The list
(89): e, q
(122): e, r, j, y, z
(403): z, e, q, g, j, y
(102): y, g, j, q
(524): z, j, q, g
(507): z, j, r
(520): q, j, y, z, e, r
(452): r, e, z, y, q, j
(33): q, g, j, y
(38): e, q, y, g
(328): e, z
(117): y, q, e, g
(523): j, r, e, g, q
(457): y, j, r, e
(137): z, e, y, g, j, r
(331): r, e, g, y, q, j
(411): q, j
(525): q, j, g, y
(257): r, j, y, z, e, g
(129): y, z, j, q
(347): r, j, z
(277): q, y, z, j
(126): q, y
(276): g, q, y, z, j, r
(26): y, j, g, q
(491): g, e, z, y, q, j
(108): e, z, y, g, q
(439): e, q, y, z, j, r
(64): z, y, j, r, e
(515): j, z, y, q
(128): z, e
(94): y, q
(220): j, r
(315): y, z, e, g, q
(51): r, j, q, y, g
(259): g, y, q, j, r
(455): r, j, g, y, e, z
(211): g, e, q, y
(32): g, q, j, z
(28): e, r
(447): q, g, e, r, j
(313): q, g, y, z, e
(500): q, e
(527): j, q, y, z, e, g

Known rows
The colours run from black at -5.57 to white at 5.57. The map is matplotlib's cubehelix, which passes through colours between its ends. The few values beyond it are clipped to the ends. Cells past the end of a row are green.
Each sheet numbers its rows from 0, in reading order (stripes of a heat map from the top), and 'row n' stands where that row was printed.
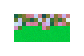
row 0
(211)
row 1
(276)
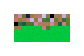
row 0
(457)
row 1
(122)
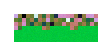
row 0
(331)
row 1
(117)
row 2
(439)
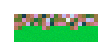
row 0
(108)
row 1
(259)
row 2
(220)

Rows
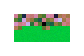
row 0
(328)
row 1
(129)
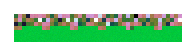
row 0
(94)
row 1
(500)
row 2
(313)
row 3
(347)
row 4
(28)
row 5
(525)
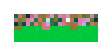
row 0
(315)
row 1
(33)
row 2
(137)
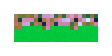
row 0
(128)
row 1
(527)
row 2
(507)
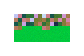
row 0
(257)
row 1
(51)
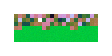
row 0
(126)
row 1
(38)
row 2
(455)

